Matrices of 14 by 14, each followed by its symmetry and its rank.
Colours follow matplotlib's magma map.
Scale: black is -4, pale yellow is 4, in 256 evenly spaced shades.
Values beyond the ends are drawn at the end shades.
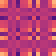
symmetric, rank one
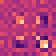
symmetric, rank three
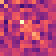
symmetric, rank three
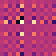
symmetric, rank one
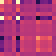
symmetric, rank one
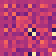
symmetric, rank three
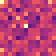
symmetric, rank three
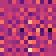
antisymmetric, rank two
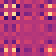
symmetric, rank one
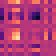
antisymmetric, rank two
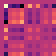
symmetric, rank one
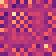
symmetric, rank three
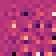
antisymmetric, rank two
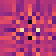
antisymmetric, rank two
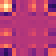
symmetric, rank one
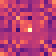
symmetric, rank three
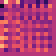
antisymmetric, rank two
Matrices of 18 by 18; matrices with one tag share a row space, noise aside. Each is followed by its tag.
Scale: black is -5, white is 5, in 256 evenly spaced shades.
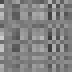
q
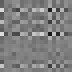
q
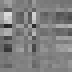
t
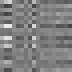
t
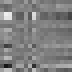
t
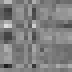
t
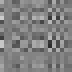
q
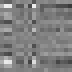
t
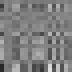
q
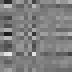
t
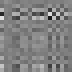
q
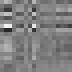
t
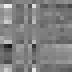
t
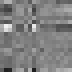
t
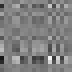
q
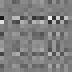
q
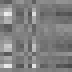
t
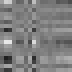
t
